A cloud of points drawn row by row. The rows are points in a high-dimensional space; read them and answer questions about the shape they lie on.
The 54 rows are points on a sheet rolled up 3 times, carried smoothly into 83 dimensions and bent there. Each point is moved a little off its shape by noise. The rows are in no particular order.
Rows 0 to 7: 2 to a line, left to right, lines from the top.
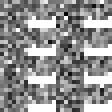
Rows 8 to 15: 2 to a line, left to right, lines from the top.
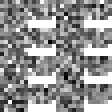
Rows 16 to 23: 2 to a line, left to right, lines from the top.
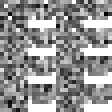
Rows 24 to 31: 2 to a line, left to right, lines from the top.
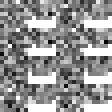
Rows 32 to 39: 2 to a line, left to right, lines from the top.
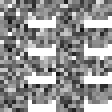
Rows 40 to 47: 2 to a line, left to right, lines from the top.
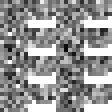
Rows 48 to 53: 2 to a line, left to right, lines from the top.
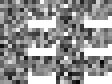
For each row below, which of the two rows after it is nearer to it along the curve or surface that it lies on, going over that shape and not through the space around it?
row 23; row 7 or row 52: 7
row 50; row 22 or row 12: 12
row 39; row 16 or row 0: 16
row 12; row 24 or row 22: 24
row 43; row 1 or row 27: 1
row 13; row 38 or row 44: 38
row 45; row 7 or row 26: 7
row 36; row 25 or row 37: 37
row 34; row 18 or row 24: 18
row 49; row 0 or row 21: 0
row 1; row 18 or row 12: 18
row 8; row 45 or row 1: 1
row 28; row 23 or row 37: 37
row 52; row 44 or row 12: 12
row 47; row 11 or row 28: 11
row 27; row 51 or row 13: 51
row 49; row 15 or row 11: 11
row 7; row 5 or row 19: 5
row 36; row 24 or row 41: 24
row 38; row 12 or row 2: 12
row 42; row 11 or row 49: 49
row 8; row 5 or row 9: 9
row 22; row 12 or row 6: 12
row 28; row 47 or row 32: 32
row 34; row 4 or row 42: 42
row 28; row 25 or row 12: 12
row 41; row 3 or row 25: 25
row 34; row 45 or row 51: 51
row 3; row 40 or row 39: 40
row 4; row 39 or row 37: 37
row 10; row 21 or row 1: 1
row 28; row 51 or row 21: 21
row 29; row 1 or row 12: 12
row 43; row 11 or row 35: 35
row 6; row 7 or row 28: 7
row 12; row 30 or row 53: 30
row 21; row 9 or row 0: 9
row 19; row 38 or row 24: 24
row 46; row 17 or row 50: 17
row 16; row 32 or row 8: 8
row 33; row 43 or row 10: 10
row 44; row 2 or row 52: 2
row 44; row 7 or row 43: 7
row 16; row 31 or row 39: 31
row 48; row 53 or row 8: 8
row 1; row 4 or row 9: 9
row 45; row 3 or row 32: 32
